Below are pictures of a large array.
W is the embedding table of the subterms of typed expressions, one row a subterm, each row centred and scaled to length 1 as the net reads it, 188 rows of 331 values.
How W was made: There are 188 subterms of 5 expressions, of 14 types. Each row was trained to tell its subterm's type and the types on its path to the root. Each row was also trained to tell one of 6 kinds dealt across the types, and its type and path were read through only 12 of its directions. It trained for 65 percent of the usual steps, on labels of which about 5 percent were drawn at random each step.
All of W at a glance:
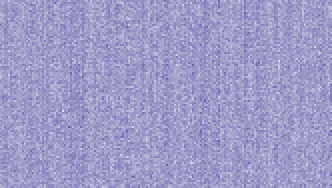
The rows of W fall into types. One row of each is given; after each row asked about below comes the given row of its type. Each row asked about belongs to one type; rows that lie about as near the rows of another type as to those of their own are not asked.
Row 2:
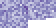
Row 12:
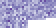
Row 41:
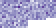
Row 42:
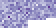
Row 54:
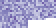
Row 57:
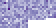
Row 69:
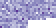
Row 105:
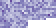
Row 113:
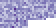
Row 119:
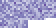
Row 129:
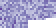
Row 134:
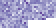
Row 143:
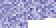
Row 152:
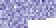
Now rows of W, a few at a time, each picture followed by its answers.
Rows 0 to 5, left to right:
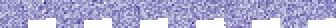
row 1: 152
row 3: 152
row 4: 129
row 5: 12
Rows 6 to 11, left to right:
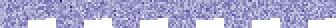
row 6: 12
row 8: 129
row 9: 41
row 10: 41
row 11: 54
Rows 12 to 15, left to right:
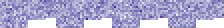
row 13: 129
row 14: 2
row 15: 129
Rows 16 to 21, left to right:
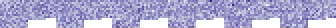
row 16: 2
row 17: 54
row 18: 12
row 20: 57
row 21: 54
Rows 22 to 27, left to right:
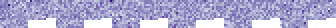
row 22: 143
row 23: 129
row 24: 134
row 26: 152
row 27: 134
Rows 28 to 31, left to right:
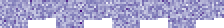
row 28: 129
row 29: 134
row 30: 119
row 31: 12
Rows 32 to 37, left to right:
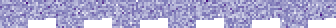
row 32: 143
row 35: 2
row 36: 12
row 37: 54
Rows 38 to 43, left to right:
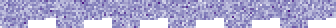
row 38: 152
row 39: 42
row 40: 105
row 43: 129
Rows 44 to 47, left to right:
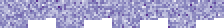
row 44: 119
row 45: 134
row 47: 57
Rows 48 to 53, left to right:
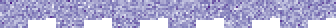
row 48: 54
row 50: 2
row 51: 134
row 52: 41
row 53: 42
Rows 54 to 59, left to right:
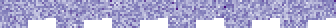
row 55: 143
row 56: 2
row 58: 143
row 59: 12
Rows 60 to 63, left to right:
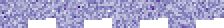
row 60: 54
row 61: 134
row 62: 12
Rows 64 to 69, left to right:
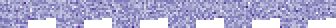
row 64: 113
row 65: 152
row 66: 129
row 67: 54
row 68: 54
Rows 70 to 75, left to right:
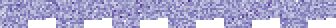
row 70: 119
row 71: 152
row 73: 119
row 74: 129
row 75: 119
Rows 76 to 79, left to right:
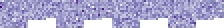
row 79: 41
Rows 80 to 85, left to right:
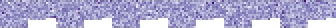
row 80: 119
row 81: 113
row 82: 2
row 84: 119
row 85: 143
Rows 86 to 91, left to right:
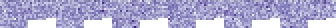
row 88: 105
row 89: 143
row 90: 105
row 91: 113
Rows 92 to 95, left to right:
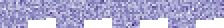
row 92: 41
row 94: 143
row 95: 12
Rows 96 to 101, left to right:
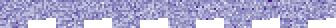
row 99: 119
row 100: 152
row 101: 113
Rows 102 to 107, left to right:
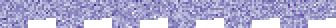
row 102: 2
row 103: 119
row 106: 12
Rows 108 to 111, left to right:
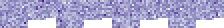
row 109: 105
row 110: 105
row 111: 129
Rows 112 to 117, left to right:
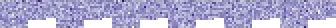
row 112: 152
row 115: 105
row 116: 57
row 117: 41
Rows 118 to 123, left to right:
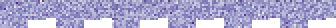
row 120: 134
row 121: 134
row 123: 152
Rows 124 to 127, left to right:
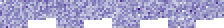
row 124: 152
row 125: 143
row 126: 119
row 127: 42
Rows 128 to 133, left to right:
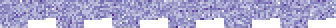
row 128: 143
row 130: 57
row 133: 134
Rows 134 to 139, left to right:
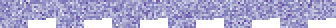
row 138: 2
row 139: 119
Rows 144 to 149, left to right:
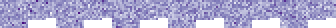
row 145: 12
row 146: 12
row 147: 12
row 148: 57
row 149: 41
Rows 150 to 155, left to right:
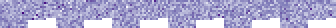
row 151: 134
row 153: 54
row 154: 129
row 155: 54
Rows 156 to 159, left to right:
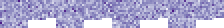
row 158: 54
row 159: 134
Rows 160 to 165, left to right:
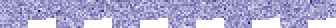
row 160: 69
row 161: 105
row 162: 54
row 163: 143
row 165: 113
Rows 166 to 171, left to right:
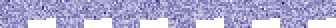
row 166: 2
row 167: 143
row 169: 119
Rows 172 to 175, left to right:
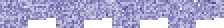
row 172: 113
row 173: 54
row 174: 119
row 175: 143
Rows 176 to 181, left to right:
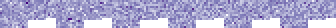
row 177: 105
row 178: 113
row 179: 2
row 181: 129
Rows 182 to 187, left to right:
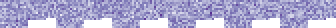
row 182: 113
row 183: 143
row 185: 2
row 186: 129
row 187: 57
